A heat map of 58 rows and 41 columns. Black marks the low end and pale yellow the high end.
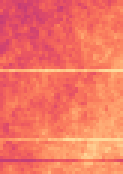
Grain: streaks across. Slope: up to the bottom right. Ninth with the highest average: bottom right. Odd lines: rows 24, 47 and 54. Average level on the scale: 70%. Ninth with the lowest average: top left. Mirror symmetry: none.
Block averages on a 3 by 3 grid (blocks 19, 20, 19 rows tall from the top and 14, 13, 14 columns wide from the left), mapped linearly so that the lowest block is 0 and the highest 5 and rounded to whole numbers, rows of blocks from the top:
013 / 224 / 245
